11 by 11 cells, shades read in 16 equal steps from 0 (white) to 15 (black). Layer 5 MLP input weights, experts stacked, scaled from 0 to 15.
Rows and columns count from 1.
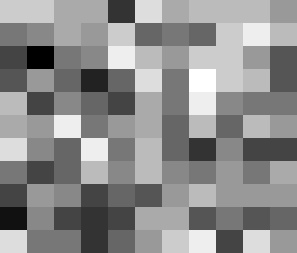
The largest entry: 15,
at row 3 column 2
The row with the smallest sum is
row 1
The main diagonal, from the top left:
3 7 8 13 11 5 9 8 6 10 6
